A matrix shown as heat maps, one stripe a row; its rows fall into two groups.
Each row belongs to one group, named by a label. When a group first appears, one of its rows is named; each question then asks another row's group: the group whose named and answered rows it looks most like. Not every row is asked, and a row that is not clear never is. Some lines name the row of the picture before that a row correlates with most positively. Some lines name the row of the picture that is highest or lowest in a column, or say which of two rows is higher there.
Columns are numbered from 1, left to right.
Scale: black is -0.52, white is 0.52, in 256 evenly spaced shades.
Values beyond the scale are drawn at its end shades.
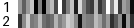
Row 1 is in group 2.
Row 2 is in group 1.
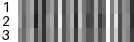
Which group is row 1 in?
2
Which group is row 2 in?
2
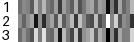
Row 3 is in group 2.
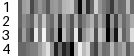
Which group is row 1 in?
1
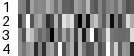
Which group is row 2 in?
1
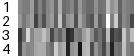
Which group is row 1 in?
2
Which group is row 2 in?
2
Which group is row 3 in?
1
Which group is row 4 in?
1
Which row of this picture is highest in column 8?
3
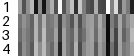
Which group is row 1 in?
2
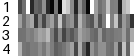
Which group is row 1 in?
1
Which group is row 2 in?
2
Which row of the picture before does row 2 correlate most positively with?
1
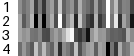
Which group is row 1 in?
2
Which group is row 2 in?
2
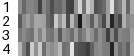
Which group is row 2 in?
1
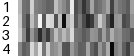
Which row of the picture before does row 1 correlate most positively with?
4
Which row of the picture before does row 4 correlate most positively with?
4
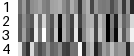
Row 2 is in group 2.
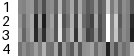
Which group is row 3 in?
2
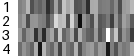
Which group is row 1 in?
1
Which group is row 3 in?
2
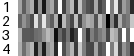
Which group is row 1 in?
2
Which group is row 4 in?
2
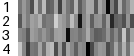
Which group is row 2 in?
1
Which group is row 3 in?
1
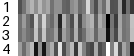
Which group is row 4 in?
2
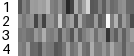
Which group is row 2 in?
2
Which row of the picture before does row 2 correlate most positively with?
4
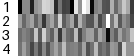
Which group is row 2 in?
2
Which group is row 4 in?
1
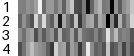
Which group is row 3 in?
2
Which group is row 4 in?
1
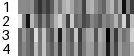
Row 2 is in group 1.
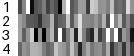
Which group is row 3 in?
2
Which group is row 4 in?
1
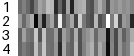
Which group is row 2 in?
2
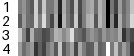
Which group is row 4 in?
2
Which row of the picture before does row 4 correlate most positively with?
2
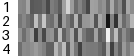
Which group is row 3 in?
2
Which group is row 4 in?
1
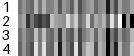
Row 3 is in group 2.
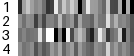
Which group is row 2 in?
2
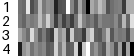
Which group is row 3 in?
1
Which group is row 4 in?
1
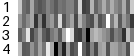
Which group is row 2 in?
2
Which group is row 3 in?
1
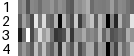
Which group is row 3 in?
1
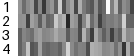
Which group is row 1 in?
2
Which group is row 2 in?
1
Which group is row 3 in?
1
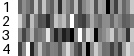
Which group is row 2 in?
1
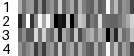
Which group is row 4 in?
2
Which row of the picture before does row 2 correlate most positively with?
4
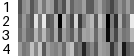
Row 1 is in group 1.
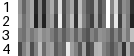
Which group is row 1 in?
2
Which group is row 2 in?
2
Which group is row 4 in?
1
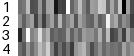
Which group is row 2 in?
2
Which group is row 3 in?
1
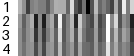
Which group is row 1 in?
1
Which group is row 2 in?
2
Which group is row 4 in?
2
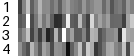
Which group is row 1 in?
1
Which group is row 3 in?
1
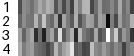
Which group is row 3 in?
2
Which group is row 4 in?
1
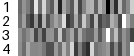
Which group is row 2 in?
1
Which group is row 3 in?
2
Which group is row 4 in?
1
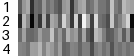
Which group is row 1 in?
1
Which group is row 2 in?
1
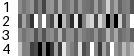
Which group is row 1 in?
2
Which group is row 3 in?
2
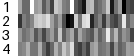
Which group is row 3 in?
2
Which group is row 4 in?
1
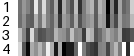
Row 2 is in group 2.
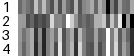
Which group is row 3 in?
2
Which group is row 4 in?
2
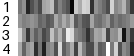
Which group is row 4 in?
2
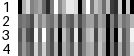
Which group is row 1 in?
1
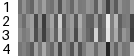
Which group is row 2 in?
2
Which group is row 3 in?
2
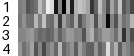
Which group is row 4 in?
2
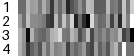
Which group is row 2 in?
1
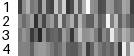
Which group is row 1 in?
1
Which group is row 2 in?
2
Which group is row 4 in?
1
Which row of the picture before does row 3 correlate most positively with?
4
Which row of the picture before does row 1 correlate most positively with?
1
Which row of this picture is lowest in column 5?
2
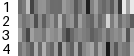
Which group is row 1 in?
1
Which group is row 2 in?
2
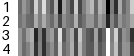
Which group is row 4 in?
2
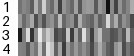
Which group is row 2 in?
2
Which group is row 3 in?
1
